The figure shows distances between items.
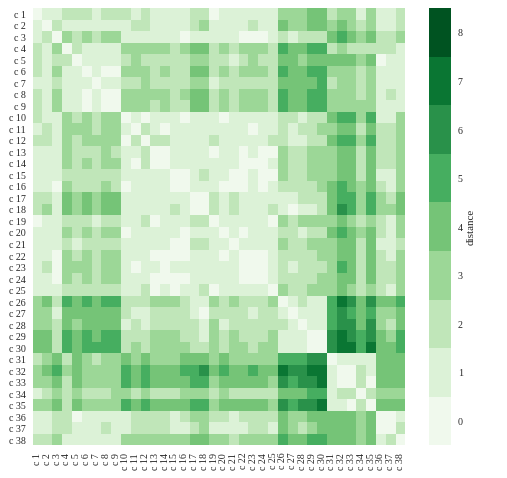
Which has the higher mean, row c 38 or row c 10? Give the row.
c 38
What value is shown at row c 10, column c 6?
3
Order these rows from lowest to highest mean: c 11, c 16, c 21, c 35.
c 16, c 21, c 11, c 35
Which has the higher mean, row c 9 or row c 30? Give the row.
c 30
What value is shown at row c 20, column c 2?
1
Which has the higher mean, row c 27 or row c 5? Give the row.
c 27
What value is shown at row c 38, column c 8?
1
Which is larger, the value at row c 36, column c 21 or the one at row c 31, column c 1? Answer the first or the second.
the second
